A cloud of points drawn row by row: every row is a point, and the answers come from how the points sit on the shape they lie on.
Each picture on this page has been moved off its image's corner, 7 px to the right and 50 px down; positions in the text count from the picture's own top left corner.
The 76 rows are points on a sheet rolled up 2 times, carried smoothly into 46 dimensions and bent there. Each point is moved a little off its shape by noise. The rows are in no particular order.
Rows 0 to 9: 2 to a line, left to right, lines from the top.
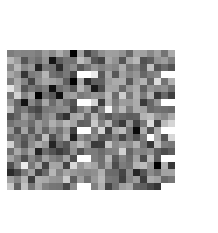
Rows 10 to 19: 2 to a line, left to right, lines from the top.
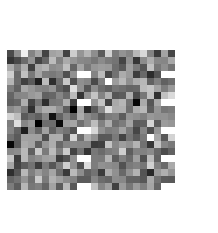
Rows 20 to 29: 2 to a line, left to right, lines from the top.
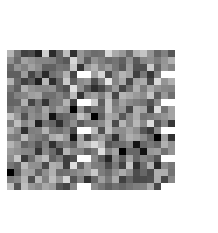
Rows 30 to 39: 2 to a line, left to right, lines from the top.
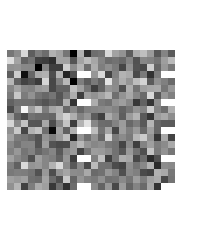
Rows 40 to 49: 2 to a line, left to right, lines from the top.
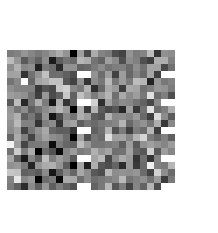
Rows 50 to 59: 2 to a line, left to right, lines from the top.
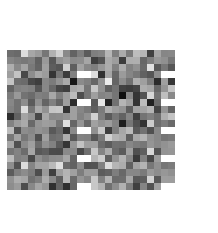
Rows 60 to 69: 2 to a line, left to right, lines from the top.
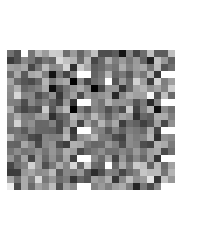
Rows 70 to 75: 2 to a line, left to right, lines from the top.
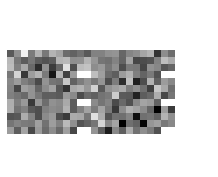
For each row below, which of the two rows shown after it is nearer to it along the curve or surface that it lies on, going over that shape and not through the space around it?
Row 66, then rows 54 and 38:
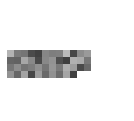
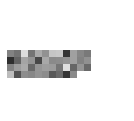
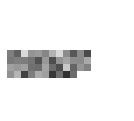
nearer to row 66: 54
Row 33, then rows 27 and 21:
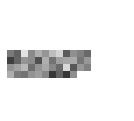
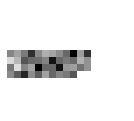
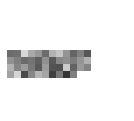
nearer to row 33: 21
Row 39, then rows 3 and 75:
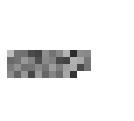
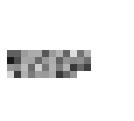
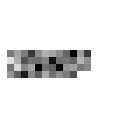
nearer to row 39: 3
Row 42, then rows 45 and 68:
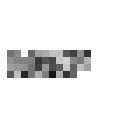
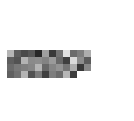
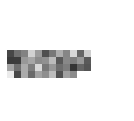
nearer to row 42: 68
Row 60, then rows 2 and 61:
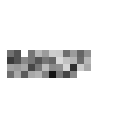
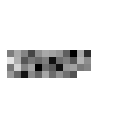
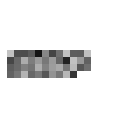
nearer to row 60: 2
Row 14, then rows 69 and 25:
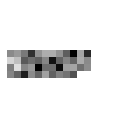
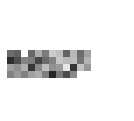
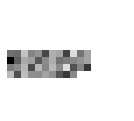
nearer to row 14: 69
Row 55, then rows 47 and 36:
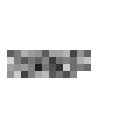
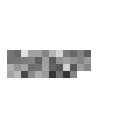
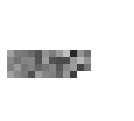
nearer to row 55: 47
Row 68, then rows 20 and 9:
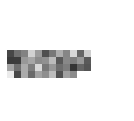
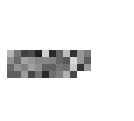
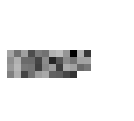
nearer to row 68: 20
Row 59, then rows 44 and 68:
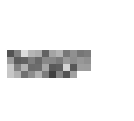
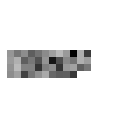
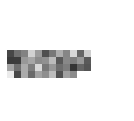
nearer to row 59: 44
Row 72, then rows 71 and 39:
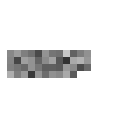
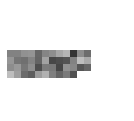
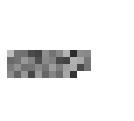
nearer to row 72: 39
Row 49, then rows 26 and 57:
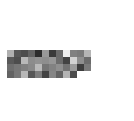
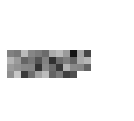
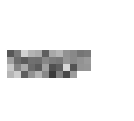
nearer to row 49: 26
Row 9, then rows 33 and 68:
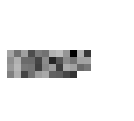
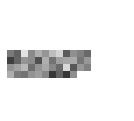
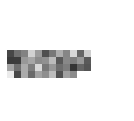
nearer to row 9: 33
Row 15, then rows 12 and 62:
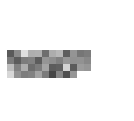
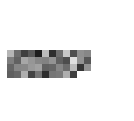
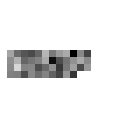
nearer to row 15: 62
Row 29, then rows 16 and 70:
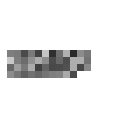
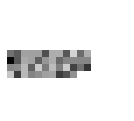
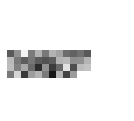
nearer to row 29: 16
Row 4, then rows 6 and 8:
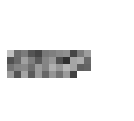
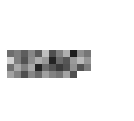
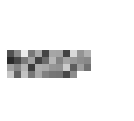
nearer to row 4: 6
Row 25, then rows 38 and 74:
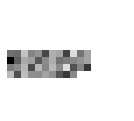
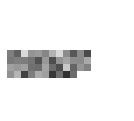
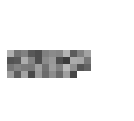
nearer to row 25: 38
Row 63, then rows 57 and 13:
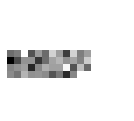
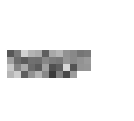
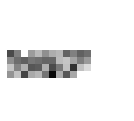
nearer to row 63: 13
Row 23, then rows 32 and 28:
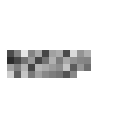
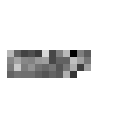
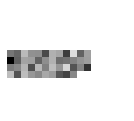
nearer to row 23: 28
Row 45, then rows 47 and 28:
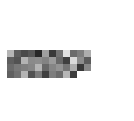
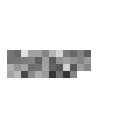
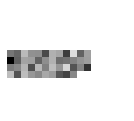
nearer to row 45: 28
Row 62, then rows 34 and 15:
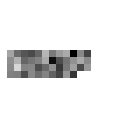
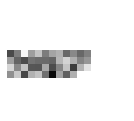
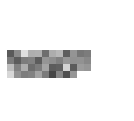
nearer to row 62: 15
